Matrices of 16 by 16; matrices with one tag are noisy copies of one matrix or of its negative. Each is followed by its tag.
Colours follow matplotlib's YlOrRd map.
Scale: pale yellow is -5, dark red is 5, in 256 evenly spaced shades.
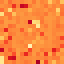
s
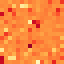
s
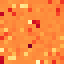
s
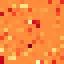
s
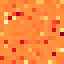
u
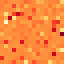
u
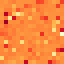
u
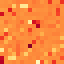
s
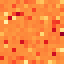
u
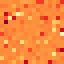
u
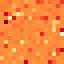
u
